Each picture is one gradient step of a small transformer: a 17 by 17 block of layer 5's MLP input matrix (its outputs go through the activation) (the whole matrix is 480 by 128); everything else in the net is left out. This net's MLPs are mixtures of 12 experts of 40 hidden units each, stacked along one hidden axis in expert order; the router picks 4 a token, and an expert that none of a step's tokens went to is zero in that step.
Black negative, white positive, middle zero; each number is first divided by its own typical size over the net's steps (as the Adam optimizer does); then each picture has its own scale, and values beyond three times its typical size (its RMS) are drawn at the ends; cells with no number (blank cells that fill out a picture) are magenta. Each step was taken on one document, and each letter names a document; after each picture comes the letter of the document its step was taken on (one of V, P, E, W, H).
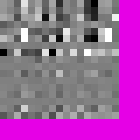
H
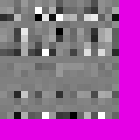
H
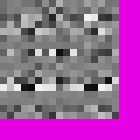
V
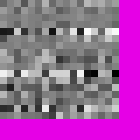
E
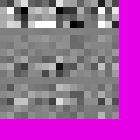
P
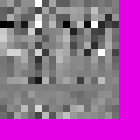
V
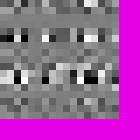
E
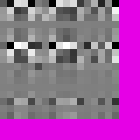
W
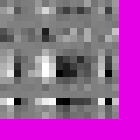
E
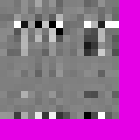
H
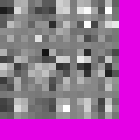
E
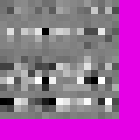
E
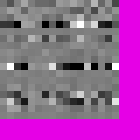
P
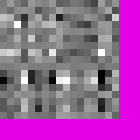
V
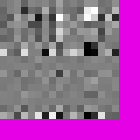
H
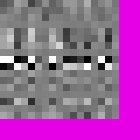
W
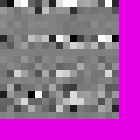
P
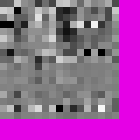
V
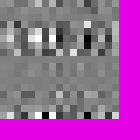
H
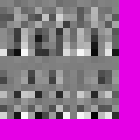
V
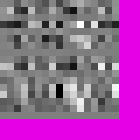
P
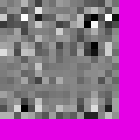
V
